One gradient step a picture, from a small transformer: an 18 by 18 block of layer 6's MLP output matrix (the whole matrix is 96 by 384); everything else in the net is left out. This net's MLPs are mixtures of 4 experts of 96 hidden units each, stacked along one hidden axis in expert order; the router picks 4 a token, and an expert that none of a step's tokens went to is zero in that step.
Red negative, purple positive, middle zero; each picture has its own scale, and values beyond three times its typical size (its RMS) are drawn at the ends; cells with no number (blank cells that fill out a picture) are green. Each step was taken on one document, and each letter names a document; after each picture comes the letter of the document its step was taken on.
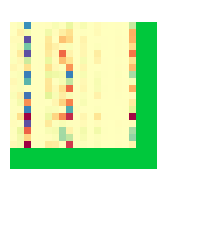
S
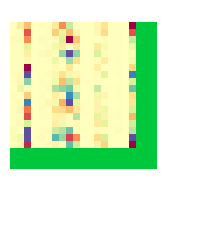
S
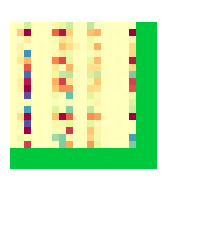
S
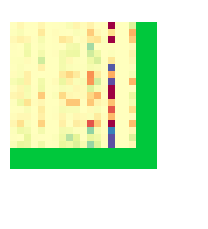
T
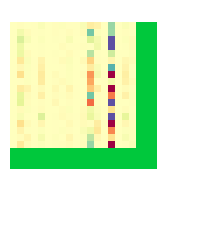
T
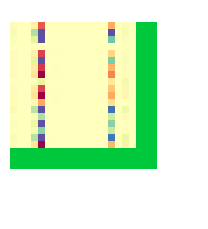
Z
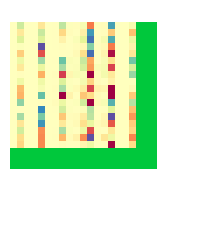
T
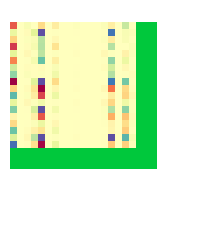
Z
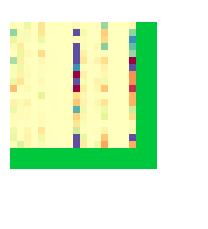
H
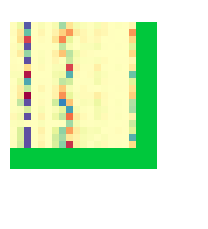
S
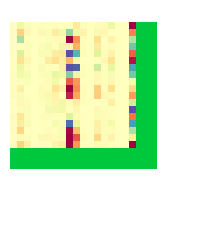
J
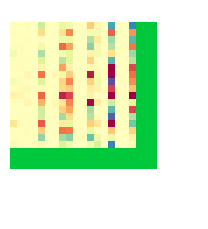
T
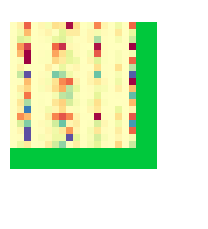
S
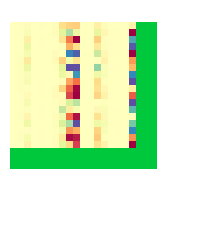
J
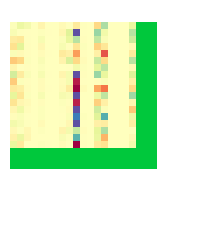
H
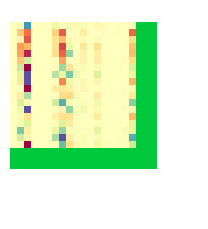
S
